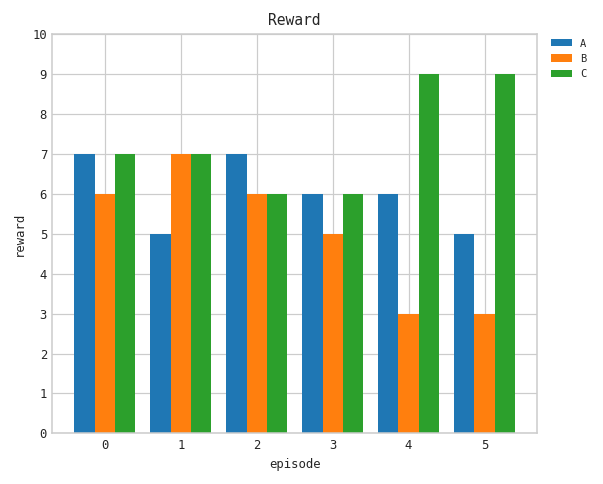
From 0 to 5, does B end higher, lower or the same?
lower
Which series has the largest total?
C
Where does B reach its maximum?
1
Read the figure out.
Title: Reward
x-axis: episode, ticks 0 1 2 3 4 5
y-axis: reward, ticks 0 1 2 3 4 5 6 7 8 9 10
Legend: A, B, C
Values:
A: 7 5 7 6 6 5
B: 6 7 6 5 3 3
C: 7 7 6 6 9 9
